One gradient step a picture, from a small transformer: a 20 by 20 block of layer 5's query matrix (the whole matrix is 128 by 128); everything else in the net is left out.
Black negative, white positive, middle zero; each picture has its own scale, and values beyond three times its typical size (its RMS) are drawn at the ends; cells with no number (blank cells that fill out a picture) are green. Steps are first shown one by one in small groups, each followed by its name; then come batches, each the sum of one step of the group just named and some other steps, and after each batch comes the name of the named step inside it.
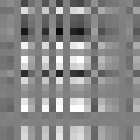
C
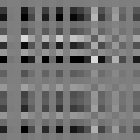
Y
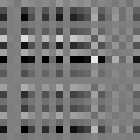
Y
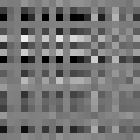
Y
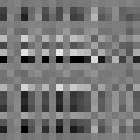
Y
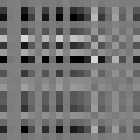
Y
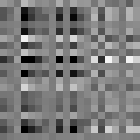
C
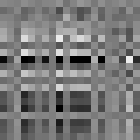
C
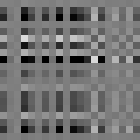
Y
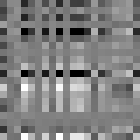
C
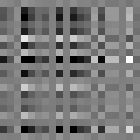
C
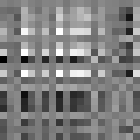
Y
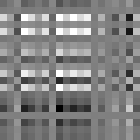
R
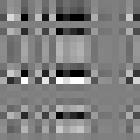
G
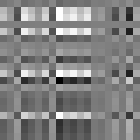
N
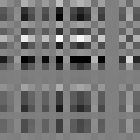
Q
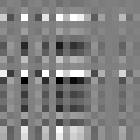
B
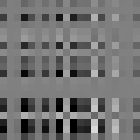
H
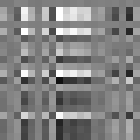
N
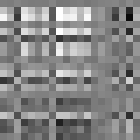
N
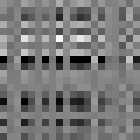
Q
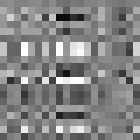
G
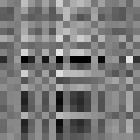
Q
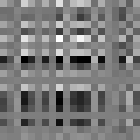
Q
